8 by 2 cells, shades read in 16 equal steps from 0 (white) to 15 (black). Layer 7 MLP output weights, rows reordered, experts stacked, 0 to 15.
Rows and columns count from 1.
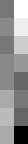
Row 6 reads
5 8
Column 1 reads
8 7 8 7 7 5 4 5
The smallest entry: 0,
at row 1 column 2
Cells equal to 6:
1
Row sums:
8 8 11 13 16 13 13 20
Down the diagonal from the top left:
8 1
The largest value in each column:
8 15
